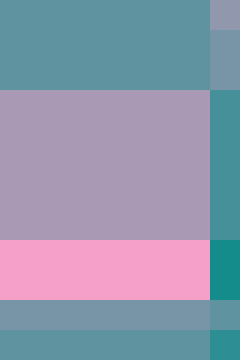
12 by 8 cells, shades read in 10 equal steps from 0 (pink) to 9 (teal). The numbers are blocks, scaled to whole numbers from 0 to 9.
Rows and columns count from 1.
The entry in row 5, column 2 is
3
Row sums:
46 47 47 28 28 28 28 28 9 9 41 50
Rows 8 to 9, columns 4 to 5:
3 3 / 0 0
